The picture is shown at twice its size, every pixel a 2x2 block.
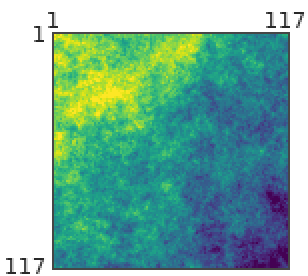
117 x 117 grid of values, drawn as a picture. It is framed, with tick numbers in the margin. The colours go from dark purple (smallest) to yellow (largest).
Stripes: none. Ninth with the highest average: top left. Slope: up to the top left. Mirror symmetry: none. Ninth with the lowest average: bottom right. Lone odd cells: none.
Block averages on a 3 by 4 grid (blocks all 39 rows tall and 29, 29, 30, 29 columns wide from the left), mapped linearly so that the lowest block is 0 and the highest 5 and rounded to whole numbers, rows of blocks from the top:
5 4 3 2 | 4 3 2 1 | 3 2 1 0
